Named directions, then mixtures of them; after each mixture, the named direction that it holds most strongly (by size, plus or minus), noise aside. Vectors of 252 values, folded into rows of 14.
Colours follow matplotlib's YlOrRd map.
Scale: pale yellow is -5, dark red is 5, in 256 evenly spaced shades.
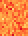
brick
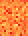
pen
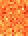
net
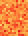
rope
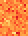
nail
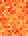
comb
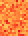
rope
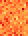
net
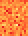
pen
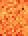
net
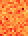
net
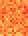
net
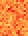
nail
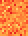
comb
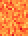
brick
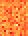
pen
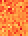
comb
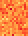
brick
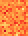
pen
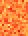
rope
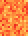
comb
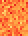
comb
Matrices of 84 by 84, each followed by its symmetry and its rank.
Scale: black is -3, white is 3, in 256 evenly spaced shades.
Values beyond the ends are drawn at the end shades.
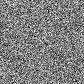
neither, full rank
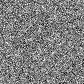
symmetric, full rank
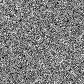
symmetric, full rank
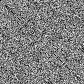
symmetric, full rank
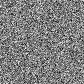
neither, full rank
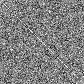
symmetric, full rank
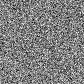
neither, full rank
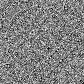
symmetric, full rank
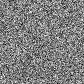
neither, full rank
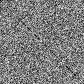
symmetric, full rank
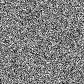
neither, full rank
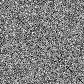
symmetric, full rank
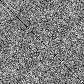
symmetric, full rank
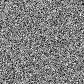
neither, full rank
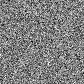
neither, full rank
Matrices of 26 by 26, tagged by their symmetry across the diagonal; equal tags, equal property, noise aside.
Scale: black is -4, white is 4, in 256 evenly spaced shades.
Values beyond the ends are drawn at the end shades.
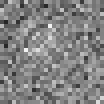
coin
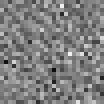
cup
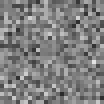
cup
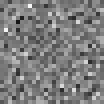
coin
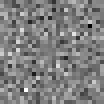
cup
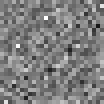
coin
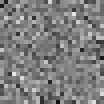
coin
